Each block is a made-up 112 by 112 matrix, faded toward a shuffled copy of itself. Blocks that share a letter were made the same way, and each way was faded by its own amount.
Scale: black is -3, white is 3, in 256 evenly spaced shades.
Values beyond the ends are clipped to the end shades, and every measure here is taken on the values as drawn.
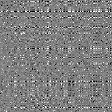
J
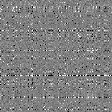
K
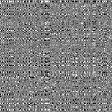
J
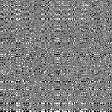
J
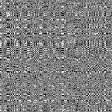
J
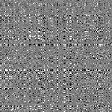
K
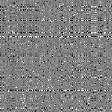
J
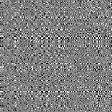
J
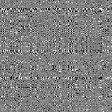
K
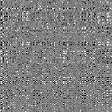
K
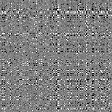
K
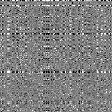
J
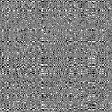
J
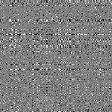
K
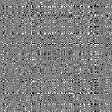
K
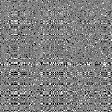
J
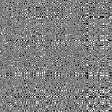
K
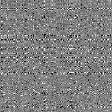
K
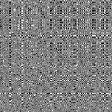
J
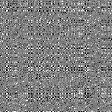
J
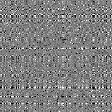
J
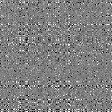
K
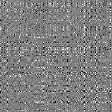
K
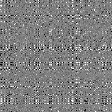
K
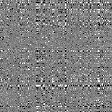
K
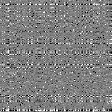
J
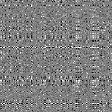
K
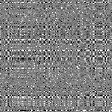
J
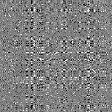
K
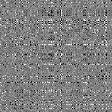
K
